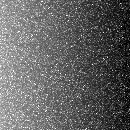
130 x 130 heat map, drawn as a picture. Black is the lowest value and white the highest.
Odd rows or columns: none. Grain: fine. Slope: up to the left. Average level on the scale: 40%.
